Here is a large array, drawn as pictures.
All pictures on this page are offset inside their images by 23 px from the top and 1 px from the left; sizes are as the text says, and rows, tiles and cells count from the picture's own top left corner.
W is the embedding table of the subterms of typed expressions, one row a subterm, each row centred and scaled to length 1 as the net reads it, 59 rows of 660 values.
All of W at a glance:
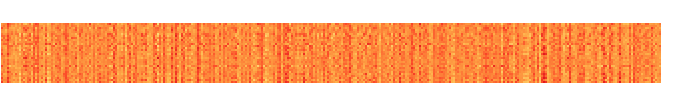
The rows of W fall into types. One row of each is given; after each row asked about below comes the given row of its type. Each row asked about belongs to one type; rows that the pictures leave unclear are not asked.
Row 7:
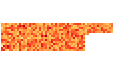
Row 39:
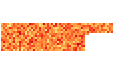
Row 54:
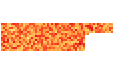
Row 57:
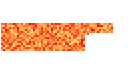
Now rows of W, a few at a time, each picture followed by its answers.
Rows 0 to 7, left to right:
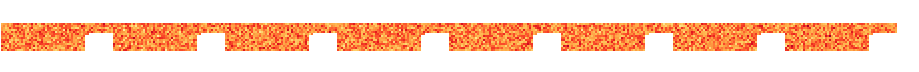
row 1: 57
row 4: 54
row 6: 39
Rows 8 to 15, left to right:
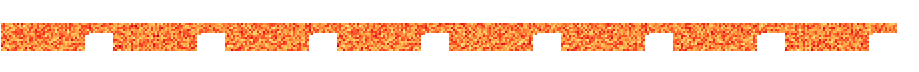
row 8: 39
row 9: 7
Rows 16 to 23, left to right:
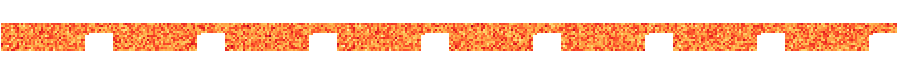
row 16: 57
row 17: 54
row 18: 7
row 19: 57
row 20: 57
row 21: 57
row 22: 39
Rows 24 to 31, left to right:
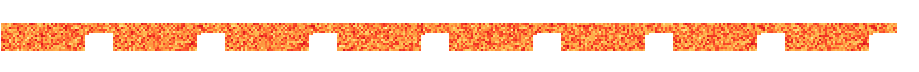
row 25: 39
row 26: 39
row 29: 54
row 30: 54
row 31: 54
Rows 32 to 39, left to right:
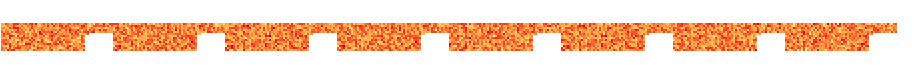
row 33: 54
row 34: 7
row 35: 54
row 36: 57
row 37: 7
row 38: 57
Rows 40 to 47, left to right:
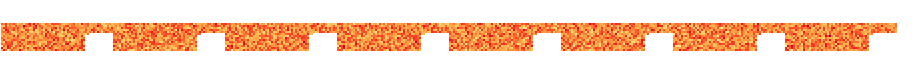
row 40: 57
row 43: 54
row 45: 57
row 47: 7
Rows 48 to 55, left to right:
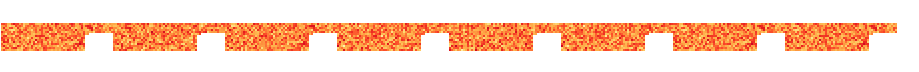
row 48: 54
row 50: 39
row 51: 39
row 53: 39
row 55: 54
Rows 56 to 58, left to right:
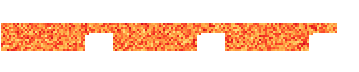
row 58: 54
